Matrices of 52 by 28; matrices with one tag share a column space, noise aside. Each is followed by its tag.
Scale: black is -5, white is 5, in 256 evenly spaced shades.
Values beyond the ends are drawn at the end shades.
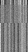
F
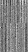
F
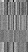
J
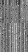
F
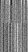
F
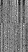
F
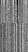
F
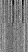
F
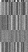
J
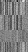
J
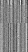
F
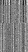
F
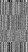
J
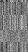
J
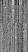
F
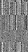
J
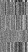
J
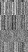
J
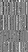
J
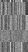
J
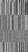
J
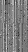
F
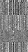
J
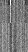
F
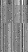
F
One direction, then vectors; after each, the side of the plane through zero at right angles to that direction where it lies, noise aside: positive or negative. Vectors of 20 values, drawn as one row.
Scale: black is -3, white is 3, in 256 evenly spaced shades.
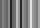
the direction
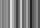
negative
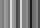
negative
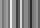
negative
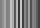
negative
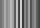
negative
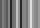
positive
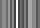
positive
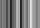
positive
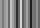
negative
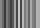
positive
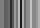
positive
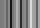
positive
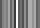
positive
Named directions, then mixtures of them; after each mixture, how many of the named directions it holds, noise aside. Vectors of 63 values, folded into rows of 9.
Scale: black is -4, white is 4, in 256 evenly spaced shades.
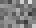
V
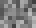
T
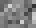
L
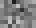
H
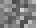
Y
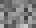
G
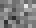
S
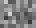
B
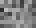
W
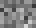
three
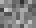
two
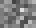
one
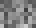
one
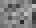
two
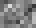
one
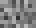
two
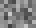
three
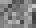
one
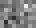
one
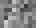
two
